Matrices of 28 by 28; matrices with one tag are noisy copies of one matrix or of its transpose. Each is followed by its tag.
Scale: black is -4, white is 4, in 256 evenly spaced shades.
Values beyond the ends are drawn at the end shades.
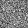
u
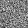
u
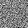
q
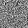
q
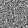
q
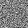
q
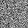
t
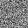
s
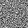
q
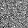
t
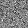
t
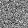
s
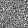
u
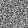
s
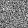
u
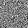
q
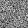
u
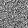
q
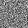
q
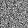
t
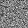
t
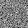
q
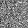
t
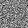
q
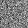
t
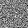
q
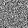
q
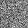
t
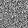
q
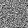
q
